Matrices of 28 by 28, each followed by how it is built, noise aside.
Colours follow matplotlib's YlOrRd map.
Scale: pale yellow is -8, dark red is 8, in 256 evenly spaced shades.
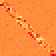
banded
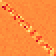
banded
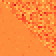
upper triangular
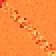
banded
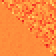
upper triangular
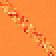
banded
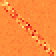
banded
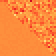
upper triangular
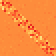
banded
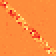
banded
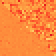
upper triangular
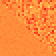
upper triangular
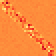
banded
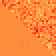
upper triangular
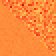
upper triangular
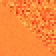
upper triangular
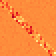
banded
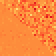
upper triangular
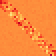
banded
